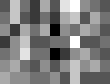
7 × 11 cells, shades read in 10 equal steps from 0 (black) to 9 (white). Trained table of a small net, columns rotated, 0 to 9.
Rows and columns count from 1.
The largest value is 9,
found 2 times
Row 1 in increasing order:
2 3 3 3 4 4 5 6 7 8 9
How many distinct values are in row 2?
5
